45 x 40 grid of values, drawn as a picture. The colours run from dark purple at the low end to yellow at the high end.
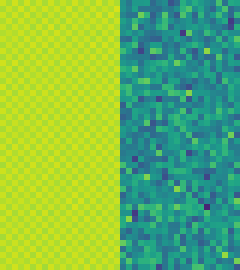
The table splits into one row of 2 panels. Panel 1,1: very high, checkered, faint in contrast. Panel 1,2: middling, fine-grained, strong in contrast.
